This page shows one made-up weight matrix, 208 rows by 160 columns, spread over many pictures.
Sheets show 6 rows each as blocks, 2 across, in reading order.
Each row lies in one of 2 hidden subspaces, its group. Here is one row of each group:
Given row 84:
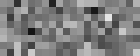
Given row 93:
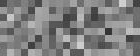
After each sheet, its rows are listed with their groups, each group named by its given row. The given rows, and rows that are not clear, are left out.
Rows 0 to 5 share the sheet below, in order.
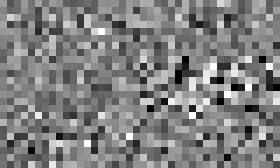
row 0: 93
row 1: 93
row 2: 93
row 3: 93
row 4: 84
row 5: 84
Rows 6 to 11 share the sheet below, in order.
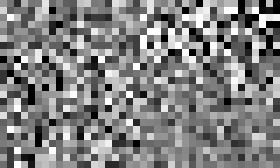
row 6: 93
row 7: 84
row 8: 84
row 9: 84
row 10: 93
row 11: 93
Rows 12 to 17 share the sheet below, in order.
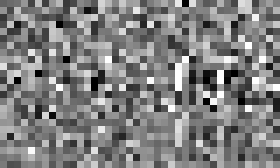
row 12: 84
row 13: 84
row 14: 84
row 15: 93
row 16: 84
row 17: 93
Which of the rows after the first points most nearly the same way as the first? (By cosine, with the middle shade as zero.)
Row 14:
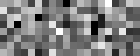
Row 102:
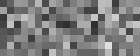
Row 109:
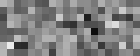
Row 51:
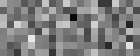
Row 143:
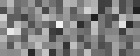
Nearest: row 102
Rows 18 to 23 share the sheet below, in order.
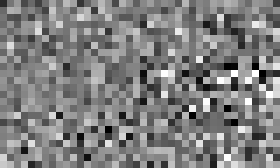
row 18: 93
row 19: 93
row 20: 84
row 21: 84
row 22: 84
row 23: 84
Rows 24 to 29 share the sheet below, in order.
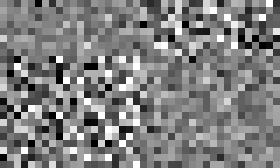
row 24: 84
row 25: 93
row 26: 84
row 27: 84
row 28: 84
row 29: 93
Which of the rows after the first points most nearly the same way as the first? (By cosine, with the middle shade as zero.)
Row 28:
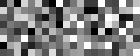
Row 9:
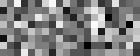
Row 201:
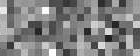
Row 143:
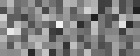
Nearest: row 201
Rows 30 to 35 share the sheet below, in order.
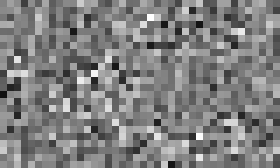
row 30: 93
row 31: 93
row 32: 84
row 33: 93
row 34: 84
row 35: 84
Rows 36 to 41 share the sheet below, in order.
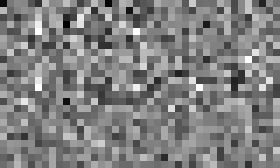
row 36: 93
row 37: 84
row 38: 93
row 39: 84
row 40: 93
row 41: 93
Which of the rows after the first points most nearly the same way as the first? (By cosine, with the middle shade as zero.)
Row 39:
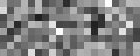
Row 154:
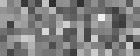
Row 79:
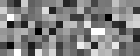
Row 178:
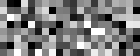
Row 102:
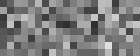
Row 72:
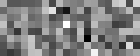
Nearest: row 102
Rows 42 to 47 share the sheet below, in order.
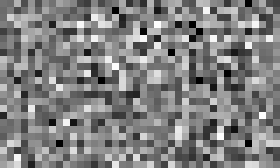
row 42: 84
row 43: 84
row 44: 84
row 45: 93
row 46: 84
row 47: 93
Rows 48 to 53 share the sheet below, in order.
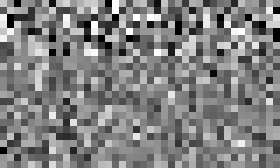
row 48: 84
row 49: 93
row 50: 93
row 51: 84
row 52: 84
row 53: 93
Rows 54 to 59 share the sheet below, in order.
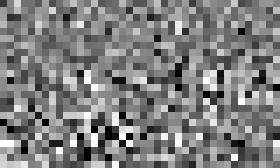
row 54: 93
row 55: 93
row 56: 93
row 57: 93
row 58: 84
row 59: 93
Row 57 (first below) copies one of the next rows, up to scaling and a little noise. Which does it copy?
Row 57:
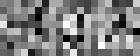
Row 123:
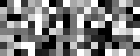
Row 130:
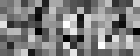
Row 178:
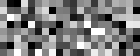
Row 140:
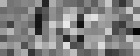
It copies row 130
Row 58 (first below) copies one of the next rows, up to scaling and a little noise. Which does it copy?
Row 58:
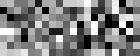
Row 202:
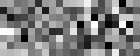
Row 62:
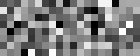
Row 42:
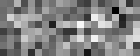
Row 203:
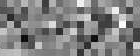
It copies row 202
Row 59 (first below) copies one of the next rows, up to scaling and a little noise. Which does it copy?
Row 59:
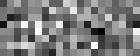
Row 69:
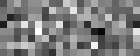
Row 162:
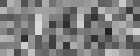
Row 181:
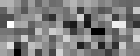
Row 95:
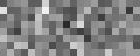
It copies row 69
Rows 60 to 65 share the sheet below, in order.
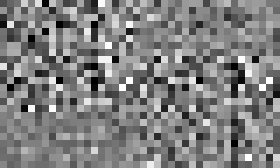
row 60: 84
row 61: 93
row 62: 84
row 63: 84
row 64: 84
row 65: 84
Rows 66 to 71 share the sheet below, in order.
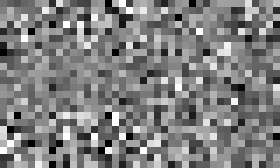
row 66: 84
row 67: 84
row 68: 93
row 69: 93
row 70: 84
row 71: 84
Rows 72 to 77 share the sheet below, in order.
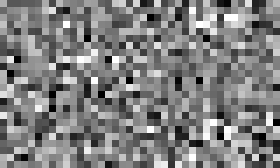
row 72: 84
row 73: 93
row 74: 84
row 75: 93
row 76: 93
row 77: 93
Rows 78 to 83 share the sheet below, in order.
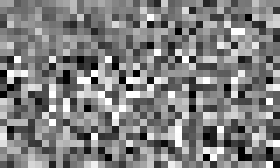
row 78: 93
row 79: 93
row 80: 84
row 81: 84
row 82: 84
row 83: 93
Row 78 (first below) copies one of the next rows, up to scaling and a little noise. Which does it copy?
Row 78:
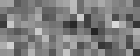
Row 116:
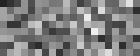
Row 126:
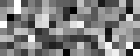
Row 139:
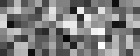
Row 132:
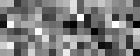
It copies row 132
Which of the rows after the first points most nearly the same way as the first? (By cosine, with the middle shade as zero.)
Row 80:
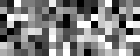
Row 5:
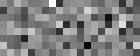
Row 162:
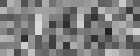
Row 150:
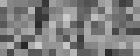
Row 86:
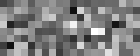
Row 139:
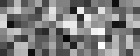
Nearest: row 150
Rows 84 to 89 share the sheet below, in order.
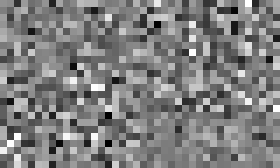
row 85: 84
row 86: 93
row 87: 93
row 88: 84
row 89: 93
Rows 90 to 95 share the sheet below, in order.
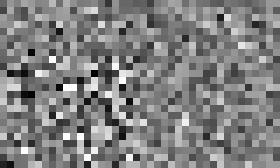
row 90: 84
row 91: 93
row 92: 84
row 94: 84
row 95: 93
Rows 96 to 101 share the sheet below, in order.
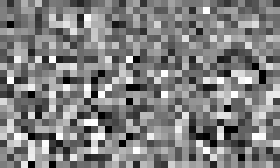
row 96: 93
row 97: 84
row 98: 84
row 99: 84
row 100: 84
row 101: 93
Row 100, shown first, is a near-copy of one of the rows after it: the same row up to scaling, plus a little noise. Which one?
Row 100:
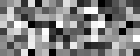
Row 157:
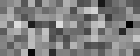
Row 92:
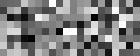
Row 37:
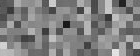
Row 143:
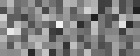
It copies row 157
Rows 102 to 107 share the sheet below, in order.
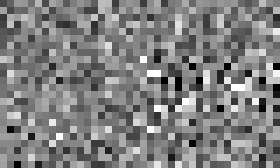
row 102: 84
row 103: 93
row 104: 93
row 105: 93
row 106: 93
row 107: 93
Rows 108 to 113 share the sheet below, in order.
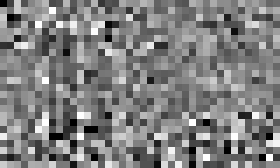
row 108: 93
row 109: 93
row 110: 93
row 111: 93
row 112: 93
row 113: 84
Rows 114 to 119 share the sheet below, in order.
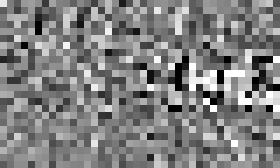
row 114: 93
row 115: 93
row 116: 93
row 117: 93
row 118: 84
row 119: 93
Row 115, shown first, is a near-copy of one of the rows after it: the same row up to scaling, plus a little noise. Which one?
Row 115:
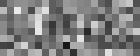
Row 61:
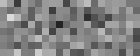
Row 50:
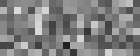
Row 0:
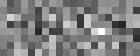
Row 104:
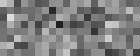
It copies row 50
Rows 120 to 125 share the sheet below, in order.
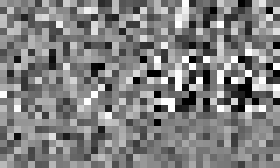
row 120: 84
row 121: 93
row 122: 84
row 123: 93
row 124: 84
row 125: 84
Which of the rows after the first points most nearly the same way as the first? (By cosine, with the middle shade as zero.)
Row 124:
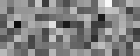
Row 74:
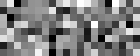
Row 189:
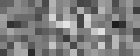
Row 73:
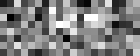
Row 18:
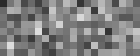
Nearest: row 18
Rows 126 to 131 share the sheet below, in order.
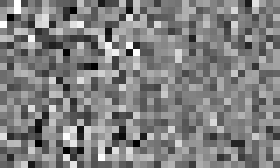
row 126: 93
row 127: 84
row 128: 84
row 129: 84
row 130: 93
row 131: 93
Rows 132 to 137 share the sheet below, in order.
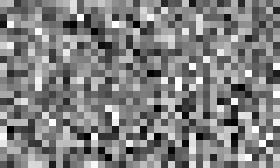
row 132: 93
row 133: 84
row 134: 93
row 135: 93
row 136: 84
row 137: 84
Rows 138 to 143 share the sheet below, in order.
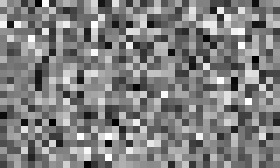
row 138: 84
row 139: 93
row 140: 93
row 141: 84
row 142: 84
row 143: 84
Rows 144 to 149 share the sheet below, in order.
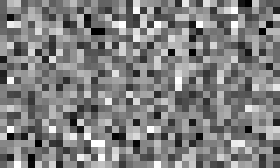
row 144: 93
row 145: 84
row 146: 84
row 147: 93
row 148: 93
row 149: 93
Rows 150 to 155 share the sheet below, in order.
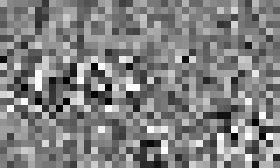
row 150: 93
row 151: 84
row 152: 93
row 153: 84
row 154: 84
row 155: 84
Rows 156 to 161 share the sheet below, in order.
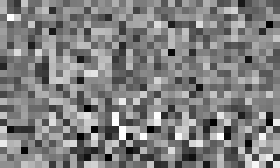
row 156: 93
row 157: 84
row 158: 93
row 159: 84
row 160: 84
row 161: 93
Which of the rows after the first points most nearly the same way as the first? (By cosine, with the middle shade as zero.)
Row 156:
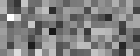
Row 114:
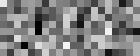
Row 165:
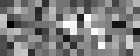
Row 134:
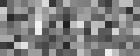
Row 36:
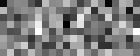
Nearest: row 114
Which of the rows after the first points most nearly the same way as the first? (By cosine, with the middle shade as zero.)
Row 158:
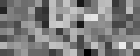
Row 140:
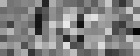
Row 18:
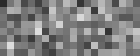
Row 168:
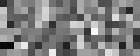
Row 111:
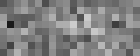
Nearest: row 140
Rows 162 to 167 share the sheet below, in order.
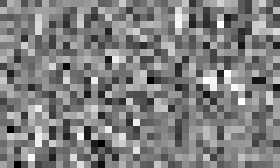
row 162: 93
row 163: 93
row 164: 84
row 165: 93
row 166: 93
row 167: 93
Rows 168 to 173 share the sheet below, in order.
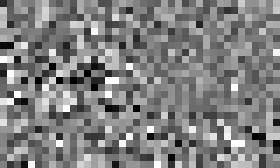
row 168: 93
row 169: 84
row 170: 93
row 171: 84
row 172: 84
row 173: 93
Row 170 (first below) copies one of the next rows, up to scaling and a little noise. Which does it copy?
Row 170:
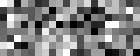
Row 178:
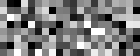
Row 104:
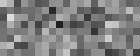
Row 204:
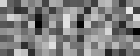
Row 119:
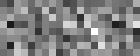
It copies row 104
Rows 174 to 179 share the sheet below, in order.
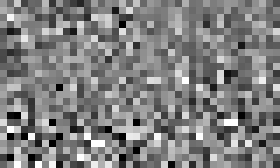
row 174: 84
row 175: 93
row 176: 84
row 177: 93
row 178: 93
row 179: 84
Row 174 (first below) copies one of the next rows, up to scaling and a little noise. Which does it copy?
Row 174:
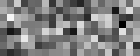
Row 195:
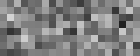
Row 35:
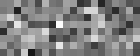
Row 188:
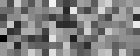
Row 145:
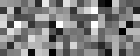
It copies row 195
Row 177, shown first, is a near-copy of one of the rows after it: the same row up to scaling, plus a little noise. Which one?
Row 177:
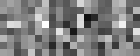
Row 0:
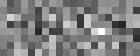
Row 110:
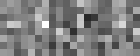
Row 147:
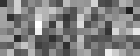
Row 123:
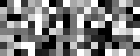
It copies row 110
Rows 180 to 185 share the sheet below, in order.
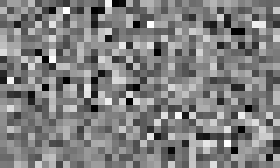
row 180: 84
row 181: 93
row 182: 84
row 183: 93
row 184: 93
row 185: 84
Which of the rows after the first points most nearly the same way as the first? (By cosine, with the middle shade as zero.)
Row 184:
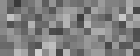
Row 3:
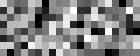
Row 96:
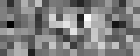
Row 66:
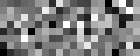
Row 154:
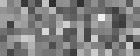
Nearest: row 96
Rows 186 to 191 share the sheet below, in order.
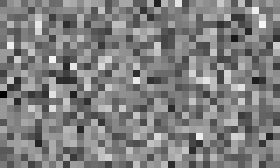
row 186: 93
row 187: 84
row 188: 84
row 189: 93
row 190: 93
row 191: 84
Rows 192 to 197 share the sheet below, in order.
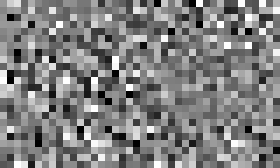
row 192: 93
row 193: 84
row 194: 84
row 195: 84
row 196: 93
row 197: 93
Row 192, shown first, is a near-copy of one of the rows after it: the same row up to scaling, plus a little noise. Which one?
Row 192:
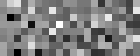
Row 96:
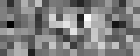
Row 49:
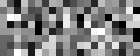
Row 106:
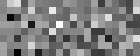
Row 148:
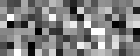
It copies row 106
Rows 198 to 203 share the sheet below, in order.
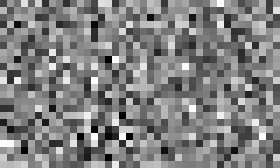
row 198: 84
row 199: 93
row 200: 84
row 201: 93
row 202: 84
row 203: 84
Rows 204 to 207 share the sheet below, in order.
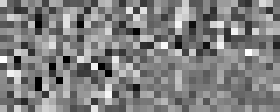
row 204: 93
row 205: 93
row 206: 93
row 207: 93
